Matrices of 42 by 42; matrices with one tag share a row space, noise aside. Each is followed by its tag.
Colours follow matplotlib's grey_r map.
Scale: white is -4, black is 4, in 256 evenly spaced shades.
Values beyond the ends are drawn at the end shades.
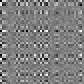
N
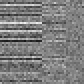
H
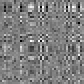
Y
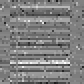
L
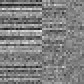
H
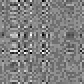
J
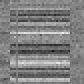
L
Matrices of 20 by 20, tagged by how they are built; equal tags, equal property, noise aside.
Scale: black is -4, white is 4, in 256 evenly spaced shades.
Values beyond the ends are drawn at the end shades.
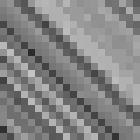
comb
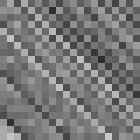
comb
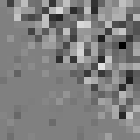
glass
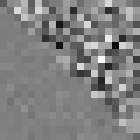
glass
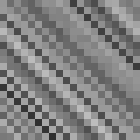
comb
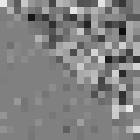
glass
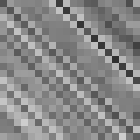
comb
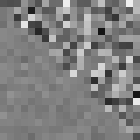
glass
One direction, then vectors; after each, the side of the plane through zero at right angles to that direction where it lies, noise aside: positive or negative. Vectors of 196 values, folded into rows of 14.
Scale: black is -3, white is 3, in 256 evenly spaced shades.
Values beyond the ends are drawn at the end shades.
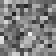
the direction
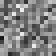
negative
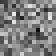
negative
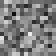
positive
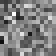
negative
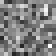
negative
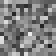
positive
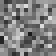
negative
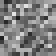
negative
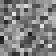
negative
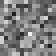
positive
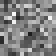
negative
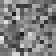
positive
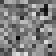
positive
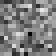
negative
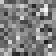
negative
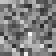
positive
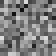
positive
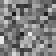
positive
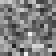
positive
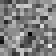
negative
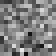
negative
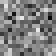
positive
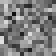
positive
